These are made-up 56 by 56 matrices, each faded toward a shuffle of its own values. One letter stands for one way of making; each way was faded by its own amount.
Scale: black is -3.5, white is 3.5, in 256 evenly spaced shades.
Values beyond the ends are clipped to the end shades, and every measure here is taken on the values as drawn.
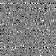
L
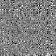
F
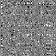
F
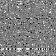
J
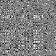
F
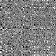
F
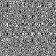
L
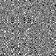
F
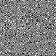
J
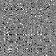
L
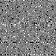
J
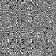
F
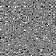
J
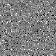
J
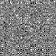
F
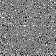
J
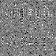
L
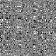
F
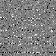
J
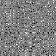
L
